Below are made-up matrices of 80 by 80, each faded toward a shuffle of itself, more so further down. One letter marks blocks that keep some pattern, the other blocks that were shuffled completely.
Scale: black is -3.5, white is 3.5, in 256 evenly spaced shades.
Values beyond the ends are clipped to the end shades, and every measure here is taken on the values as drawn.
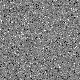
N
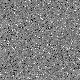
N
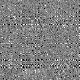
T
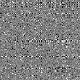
T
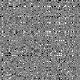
T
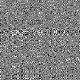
T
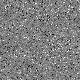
N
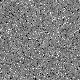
N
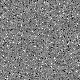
N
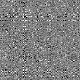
T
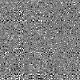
T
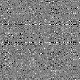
T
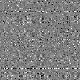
T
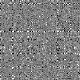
T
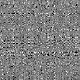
T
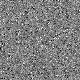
N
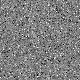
N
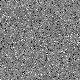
N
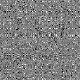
T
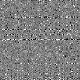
T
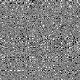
T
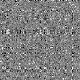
T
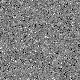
N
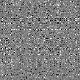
T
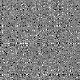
T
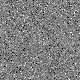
N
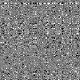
T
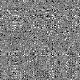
T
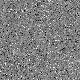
N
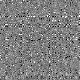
T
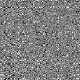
T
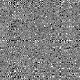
T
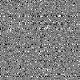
T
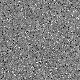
N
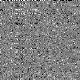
T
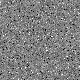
N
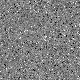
N
